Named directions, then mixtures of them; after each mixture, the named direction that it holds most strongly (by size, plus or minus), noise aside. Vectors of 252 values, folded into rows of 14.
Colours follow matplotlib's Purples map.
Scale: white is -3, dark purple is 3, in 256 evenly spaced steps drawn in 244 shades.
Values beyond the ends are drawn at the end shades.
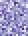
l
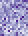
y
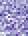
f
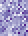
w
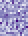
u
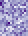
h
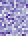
f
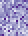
y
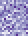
f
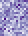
y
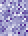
w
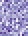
u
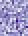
u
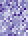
w
